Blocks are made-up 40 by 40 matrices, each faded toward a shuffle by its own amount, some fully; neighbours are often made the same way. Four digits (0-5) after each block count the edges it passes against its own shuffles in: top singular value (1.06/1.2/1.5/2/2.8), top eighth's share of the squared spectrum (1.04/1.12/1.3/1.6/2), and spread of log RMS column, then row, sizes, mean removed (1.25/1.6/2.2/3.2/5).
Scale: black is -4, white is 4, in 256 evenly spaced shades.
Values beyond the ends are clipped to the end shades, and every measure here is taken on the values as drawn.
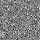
2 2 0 0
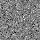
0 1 0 0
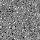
2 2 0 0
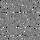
2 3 0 1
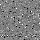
2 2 0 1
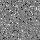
1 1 0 0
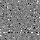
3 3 0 1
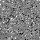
2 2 0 0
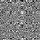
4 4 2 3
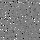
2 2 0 0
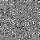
3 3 1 2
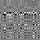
4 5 2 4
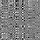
4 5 3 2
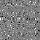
3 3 2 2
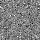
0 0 0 0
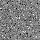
0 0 0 0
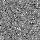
0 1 0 0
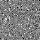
3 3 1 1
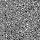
1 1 0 0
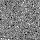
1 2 0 0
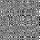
4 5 3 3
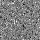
0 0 0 0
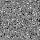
1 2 0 1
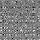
4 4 2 2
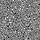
2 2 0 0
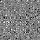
3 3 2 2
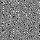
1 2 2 0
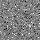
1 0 0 1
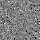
1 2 1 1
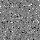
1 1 0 1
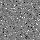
0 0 0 0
